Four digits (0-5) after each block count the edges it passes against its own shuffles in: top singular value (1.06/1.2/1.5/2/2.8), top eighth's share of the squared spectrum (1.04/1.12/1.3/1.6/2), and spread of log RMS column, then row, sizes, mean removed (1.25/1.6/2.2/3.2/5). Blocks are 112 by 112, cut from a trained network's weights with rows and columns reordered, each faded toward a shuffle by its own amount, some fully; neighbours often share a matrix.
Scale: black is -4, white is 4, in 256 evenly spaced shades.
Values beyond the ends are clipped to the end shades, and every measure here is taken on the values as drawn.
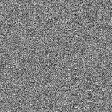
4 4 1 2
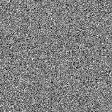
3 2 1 1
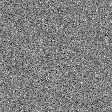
0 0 0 0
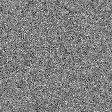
1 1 0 0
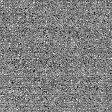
2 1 1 0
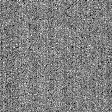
3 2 0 1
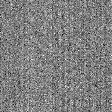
3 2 0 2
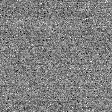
2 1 1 0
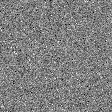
0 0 0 0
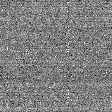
3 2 1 0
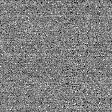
2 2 2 0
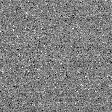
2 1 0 0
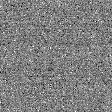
1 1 1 0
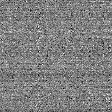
3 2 2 0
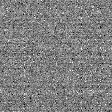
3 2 2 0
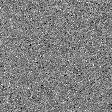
0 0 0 0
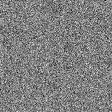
2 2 0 0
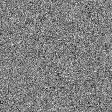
2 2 0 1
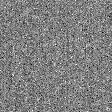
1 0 0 0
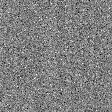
0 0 0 0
